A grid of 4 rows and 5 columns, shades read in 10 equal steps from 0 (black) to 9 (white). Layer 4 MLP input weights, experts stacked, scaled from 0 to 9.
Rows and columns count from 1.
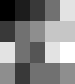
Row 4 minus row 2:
3 -2 -1 -3 -2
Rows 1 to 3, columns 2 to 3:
1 2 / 4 5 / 4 3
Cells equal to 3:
1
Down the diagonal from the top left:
0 4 3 4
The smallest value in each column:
0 1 2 4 5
